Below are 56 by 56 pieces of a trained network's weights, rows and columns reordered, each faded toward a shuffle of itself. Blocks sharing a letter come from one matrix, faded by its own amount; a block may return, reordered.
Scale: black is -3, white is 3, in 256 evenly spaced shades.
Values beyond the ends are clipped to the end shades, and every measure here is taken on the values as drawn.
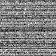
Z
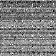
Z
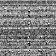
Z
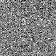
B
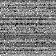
Z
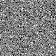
B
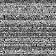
Z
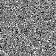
B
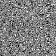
B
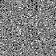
B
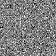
B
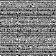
Z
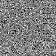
B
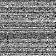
Z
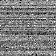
Z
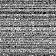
Z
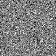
B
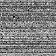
Z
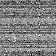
Z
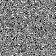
B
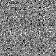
B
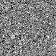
B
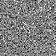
B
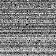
Z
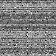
Z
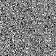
B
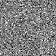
B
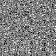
B
